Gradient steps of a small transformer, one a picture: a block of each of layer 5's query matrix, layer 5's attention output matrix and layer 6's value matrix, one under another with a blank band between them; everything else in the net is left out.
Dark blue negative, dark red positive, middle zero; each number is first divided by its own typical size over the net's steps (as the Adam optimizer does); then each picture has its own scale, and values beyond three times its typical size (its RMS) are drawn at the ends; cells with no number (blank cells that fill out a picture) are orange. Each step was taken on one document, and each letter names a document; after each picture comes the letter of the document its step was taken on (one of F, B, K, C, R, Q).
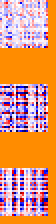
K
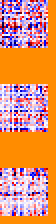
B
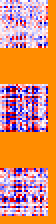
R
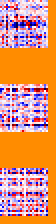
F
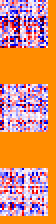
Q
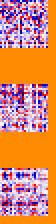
Q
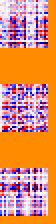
R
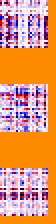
K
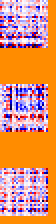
B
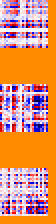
F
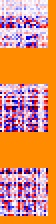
R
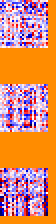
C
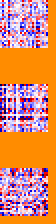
C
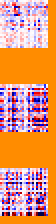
F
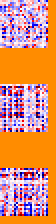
B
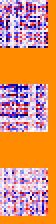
K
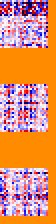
C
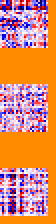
Q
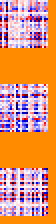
K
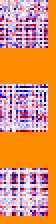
B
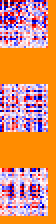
Q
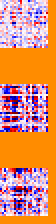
R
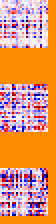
F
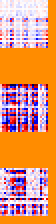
R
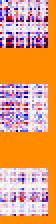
K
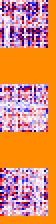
C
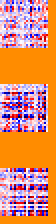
R
